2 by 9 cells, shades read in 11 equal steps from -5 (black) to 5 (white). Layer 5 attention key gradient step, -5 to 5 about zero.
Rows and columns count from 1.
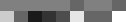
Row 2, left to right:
3 -1 -4 -3 -2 4 -1 -1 5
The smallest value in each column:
0 -1 -4 -3 -2 -1 -1 -1 -1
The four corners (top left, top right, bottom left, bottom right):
0 -1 3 5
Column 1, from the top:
0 3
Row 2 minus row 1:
3 -1 -4 -3 -2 5 -1 -1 6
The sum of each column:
3 -1 -4 -3 -2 3 -1 -1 4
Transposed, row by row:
0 3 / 0 -1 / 0 -4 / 0 -3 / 0 -2 / -1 4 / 0 -1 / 0 -1 / -1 5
